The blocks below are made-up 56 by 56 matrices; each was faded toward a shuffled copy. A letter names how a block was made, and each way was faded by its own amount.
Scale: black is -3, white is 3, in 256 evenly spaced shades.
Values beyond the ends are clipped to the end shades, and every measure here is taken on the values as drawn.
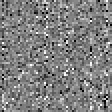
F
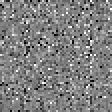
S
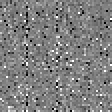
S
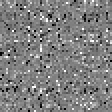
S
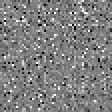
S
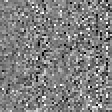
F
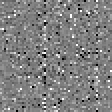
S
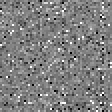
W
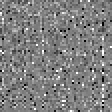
S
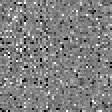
S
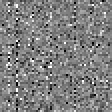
F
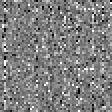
F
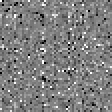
S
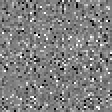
S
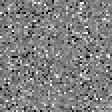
W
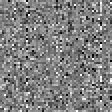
F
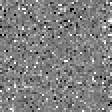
W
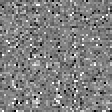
S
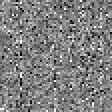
F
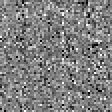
F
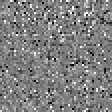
W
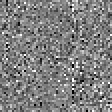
F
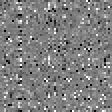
S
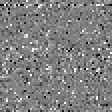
W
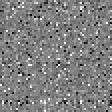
W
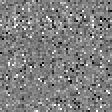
W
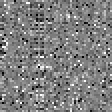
S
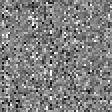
F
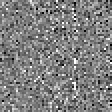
F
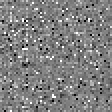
W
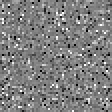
W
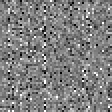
F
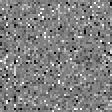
W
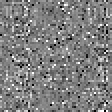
S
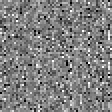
F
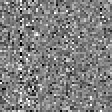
F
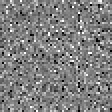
S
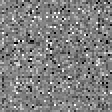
W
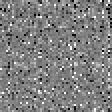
S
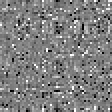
S
